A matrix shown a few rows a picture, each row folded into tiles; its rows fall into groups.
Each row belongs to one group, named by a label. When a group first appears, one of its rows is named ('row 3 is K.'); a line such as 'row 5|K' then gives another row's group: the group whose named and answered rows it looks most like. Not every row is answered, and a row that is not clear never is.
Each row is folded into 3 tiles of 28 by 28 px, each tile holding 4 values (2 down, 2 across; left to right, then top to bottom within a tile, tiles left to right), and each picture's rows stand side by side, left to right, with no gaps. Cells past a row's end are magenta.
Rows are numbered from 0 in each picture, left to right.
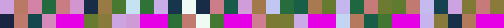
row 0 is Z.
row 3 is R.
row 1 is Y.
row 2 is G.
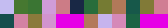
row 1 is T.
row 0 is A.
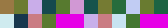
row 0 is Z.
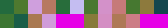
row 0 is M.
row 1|R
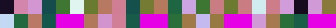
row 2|G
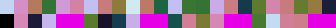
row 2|A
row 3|R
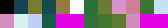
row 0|T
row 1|M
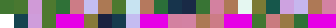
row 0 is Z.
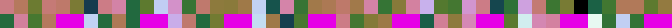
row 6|R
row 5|A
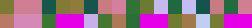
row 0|T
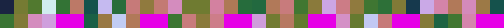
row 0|Y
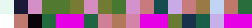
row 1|A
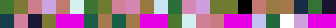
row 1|M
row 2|R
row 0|M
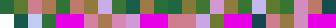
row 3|A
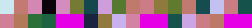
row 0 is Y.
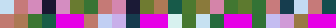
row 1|T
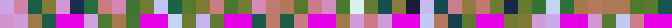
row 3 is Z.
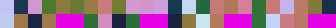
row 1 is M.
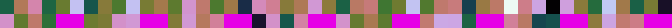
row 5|T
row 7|R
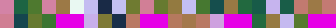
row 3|G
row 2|R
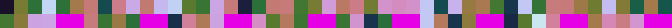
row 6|G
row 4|M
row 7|R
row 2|A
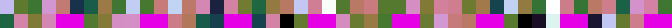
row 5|R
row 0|A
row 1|Y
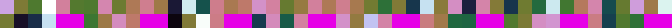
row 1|G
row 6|Y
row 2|G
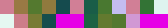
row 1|M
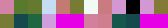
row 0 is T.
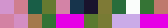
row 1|Y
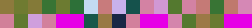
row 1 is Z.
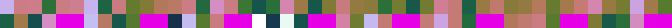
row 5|T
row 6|T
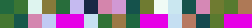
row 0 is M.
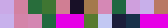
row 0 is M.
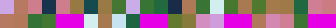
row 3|T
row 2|Y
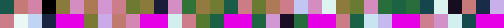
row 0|T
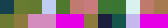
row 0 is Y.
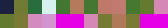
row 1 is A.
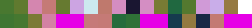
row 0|M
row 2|M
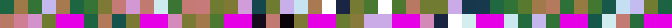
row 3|M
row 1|M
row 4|Y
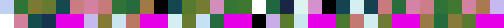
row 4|G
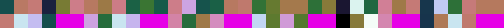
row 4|G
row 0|T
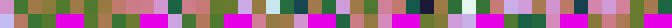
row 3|R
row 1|M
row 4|A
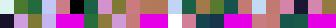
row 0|A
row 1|G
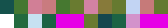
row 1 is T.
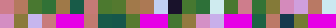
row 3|M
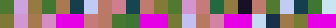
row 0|R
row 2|R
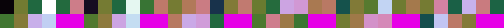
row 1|Y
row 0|Y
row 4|Y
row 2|T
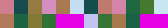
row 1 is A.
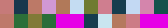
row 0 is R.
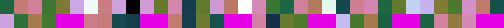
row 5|A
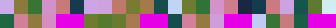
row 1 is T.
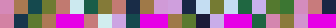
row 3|A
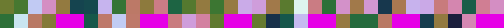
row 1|G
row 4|Z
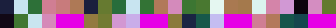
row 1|Y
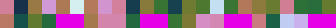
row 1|T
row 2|Y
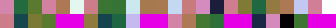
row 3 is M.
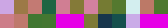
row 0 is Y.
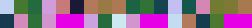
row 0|A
